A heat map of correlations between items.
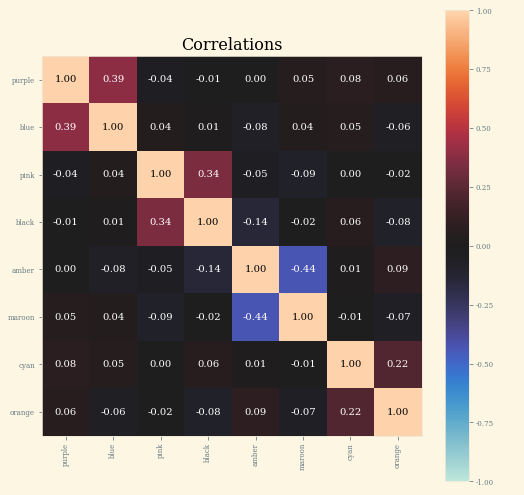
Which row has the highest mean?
purple
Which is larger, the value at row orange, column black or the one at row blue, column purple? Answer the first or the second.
the second
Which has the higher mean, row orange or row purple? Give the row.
purple
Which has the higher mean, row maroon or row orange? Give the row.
orange
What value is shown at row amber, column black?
-0.14
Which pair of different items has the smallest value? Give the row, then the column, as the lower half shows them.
maroon, amber
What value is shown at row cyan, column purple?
0.08
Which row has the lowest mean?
amber
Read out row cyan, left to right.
0.08 0.05 0.00 0.06 0.01 -0.01 1.00 0.22
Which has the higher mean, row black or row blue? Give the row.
blue
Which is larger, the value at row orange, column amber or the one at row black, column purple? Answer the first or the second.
the first
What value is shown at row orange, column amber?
0.09
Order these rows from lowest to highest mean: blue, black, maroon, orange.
maroon, orange, black, blue
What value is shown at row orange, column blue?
-0.06
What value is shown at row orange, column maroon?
-0.07
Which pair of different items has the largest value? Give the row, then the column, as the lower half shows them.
blue, purple
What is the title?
Correlations
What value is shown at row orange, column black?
-0.08
